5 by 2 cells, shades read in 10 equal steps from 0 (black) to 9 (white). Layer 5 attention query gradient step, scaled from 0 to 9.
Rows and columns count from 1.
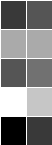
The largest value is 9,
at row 4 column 1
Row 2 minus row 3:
3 2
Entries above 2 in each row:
1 2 2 2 0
